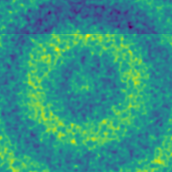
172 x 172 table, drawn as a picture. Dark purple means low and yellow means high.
Lone odd cells: none. Seam: horizontal, 20% of the way down, the bottom part higher. Rings: centred on the centre.
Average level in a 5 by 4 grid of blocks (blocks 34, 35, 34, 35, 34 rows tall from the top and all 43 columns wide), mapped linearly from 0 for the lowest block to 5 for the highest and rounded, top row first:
2002 | 3553 | 4334 | 3553 | 4334
